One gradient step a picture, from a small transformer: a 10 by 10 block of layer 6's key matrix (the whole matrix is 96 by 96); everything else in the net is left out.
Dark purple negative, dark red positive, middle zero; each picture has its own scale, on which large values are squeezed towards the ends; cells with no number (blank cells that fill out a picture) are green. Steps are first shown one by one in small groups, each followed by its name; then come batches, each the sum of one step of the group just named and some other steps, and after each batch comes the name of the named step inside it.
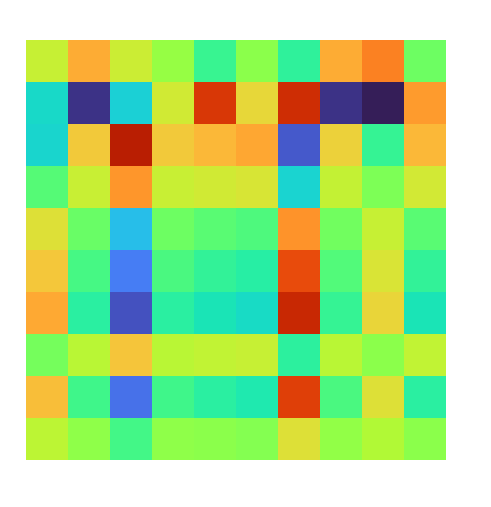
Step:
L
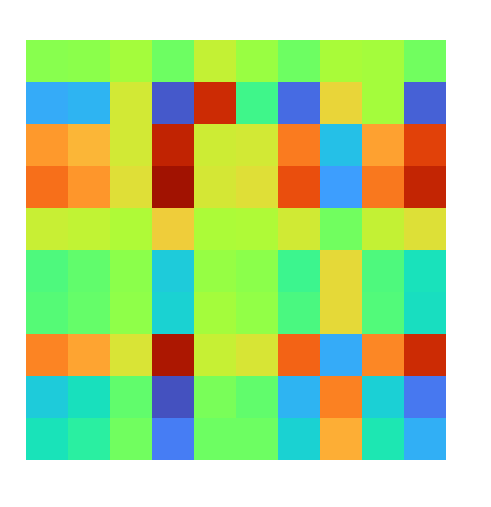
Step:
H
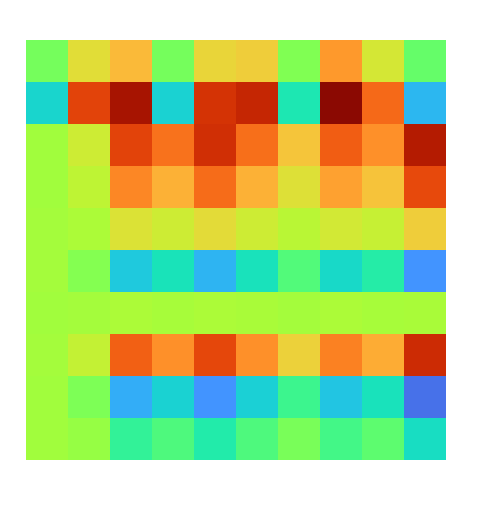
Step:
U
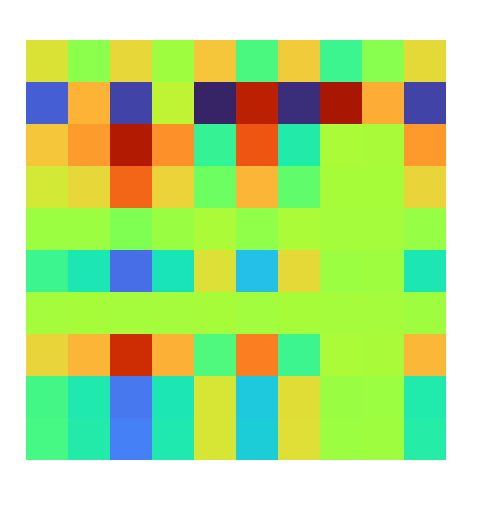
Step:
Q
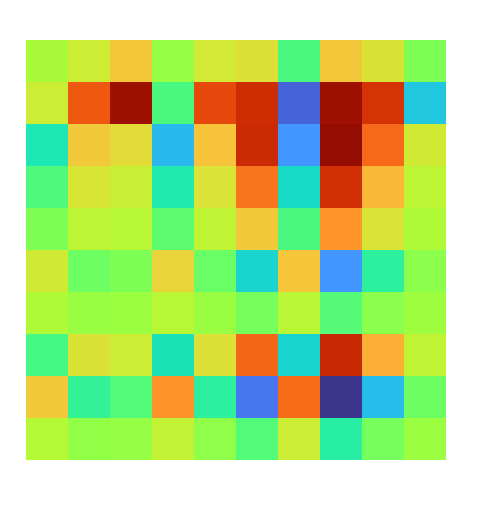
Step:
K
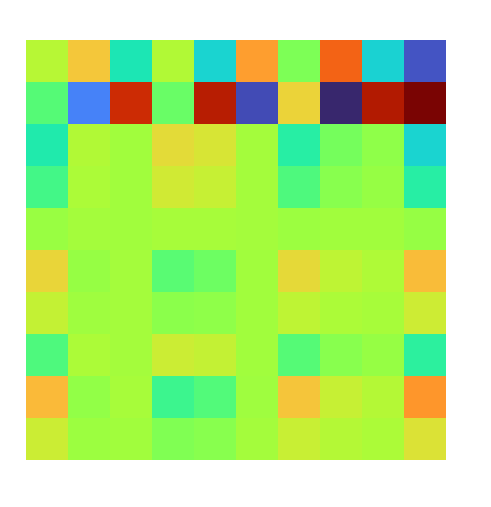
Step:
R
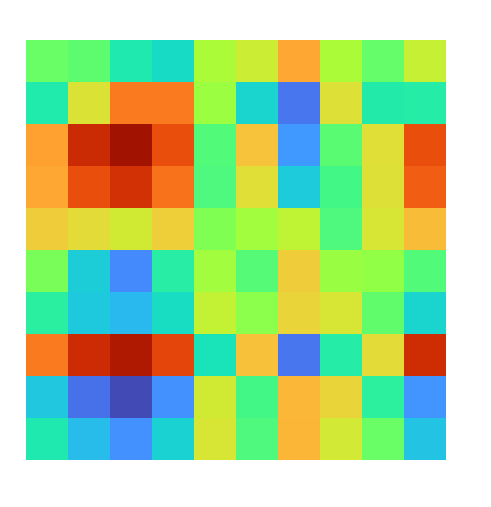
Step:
Q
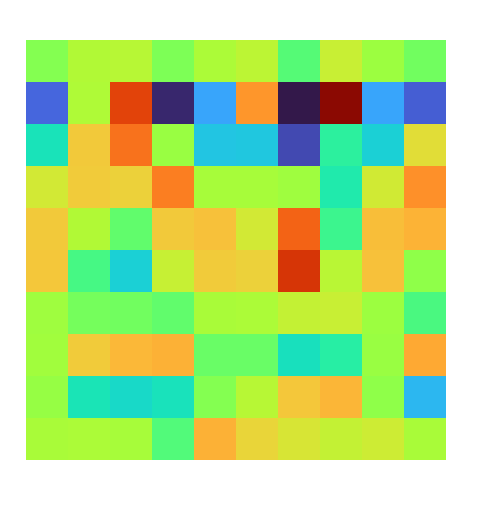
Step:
H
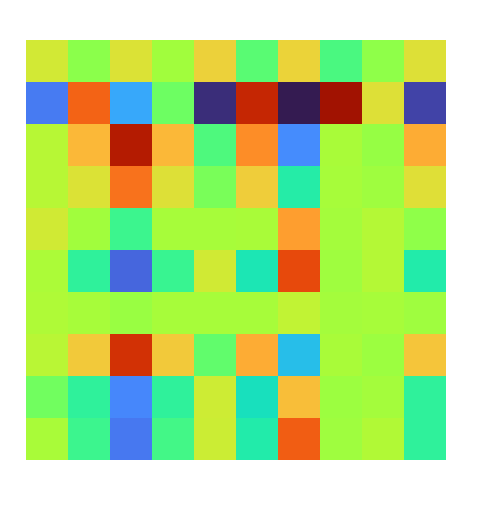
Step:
Q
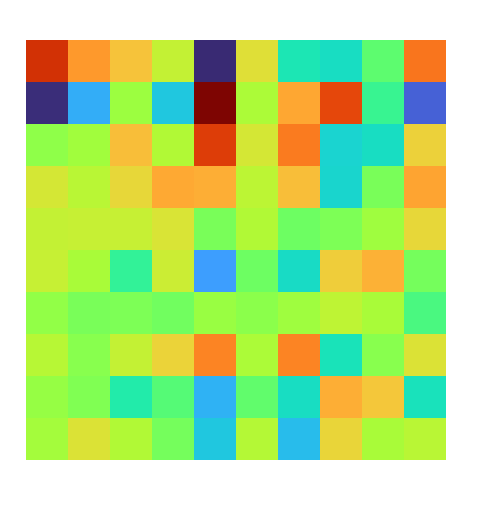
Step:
H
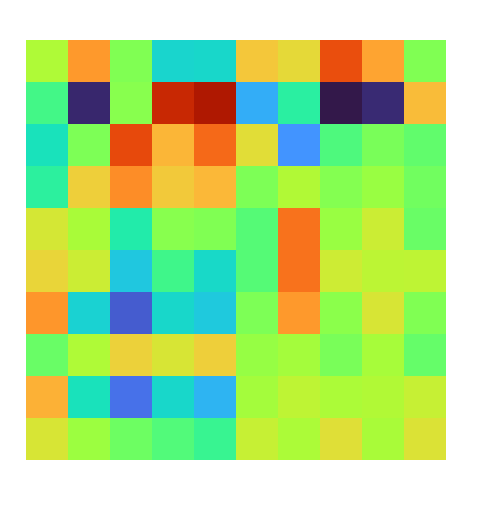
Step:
L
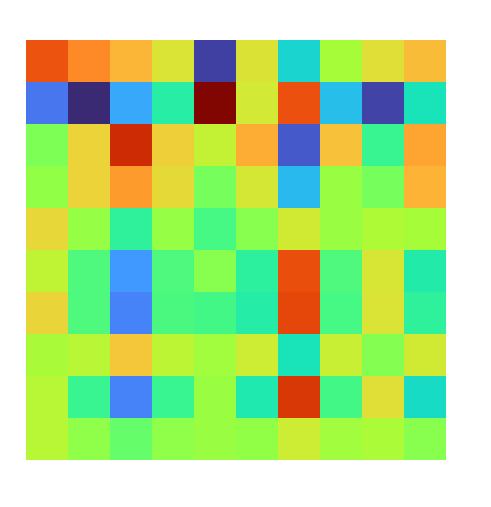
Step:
L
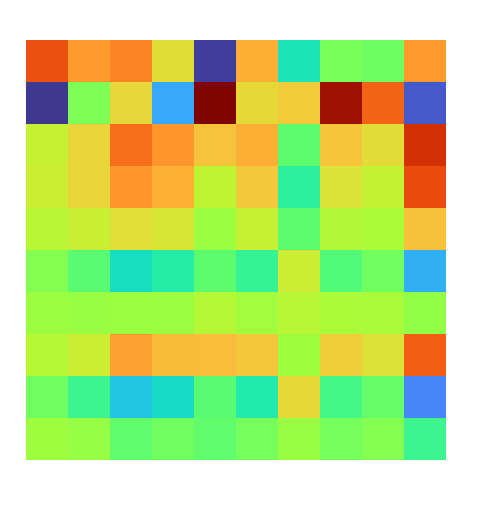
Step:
U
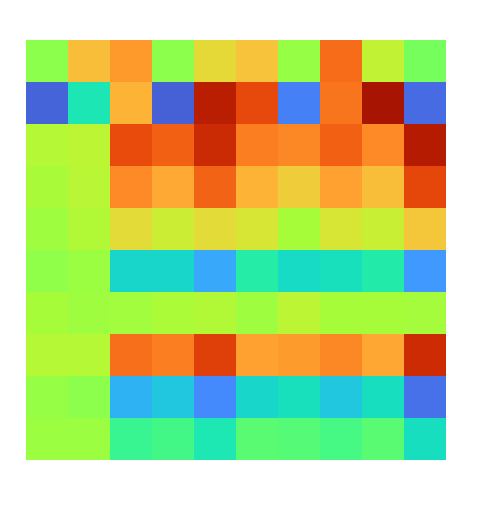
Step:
U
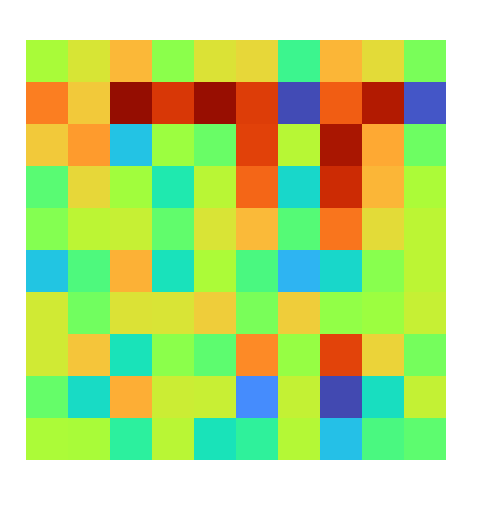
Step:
K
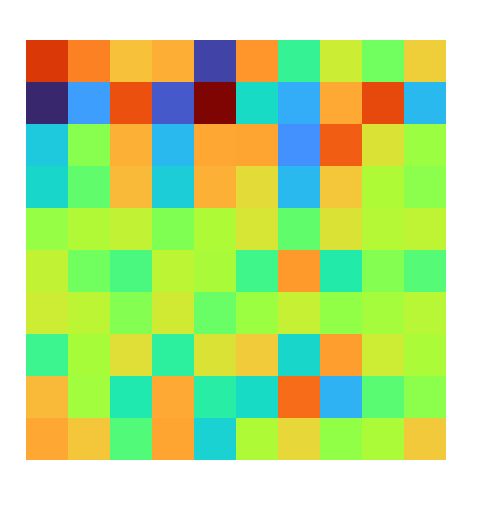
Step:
K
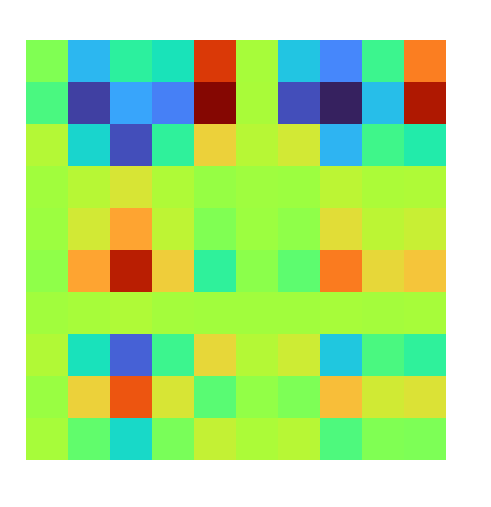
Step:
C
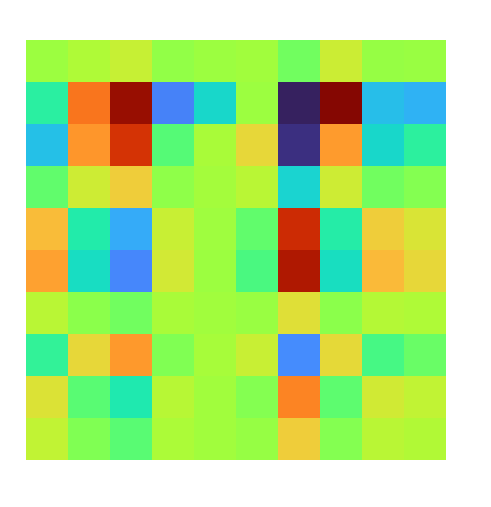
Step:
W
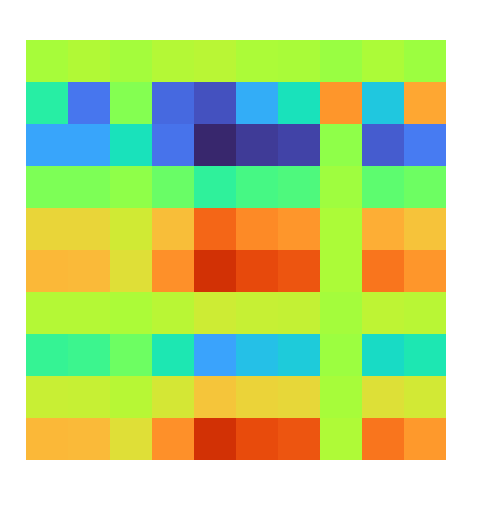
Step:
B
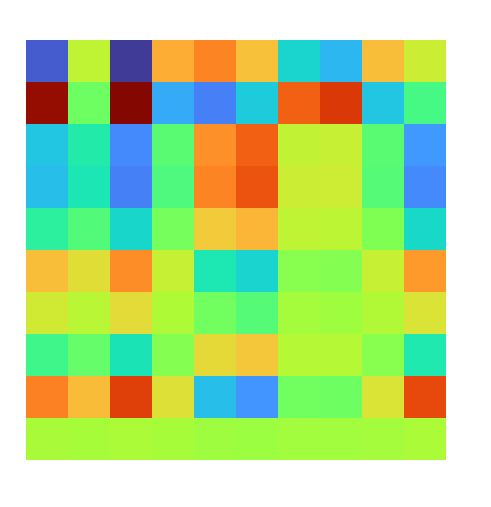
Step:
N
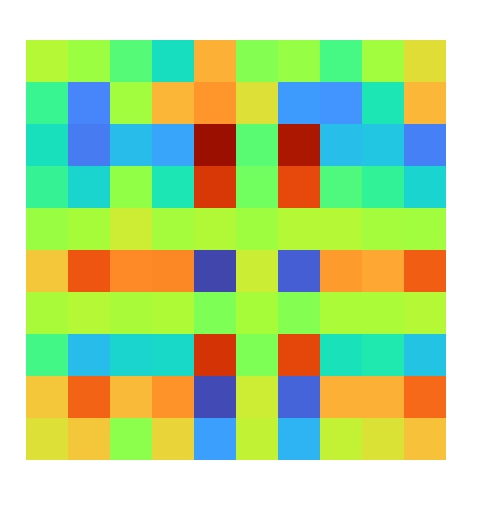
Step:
C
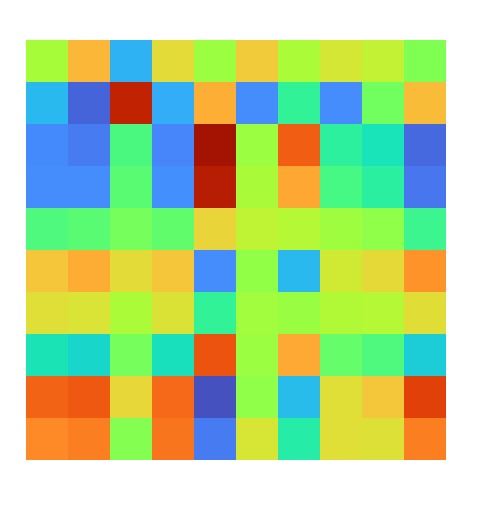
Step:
N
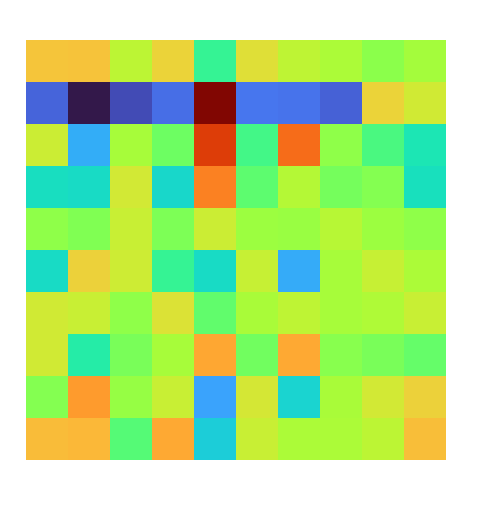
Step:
C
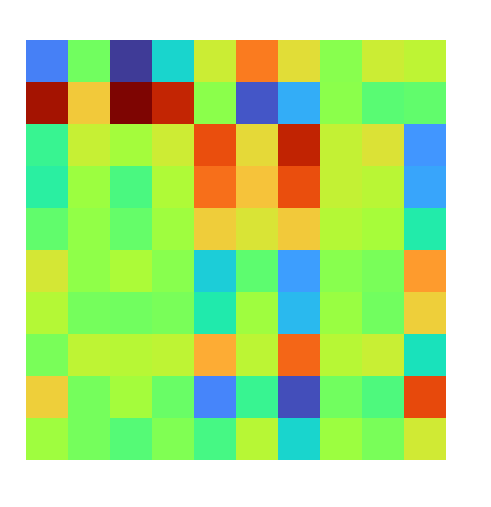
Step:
N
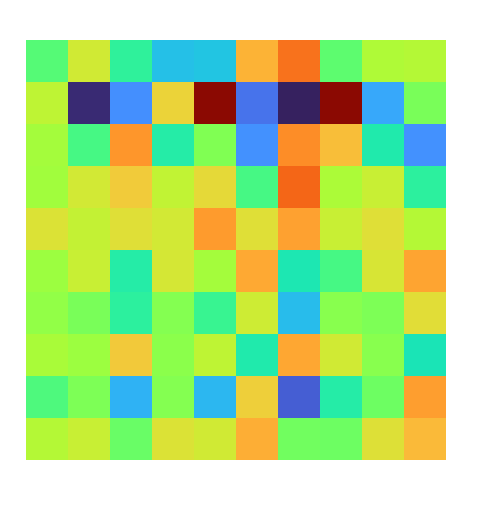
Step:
B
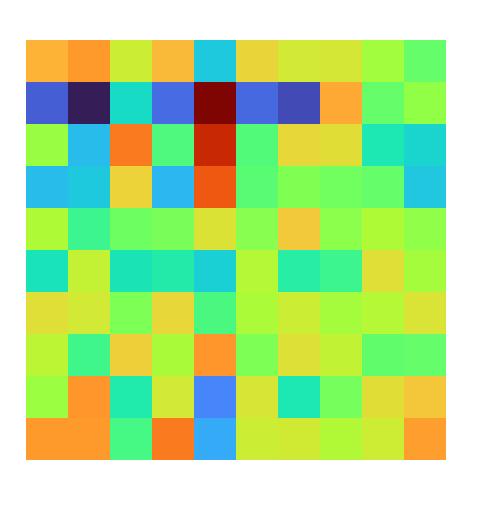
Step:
W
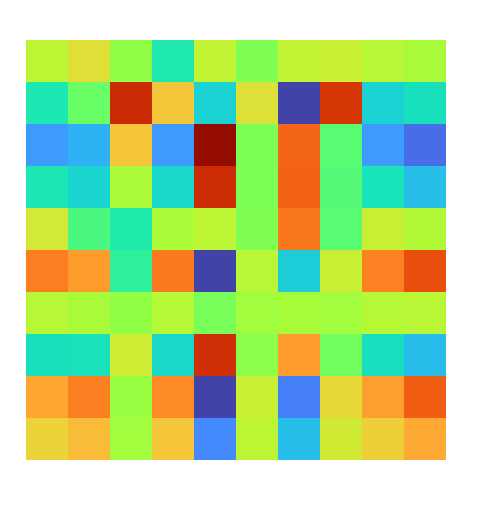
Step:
W
